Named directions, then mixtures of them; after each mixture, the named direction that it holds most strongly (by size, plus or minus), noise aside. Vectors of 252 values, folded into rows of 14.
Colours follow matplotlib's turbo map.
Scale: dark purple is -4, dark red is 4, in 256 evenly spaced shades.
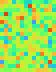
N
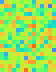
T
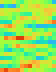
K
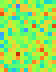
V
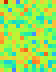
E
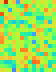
E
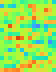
K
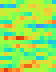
K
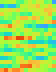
K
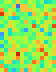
V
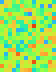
T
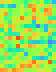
K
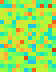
T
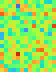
V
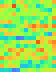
K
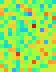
V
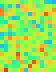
V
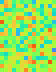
T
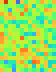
E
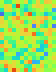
V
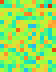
T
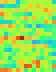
K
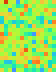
E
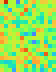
E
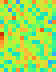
E
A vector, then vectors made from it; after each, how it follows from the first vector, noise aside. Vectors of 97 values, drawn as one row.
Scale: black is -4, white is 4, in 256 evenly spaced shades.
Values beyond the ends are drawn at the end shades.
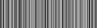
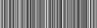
negated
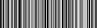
scaled up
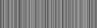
shrunk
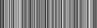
sign-scrambled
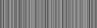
shrunk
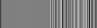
partly zeroed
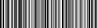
scaled up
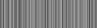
shrunk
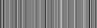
partly zeroed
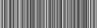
negated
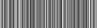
negated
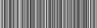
negated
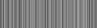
shrunk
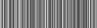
negated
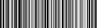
scaled up
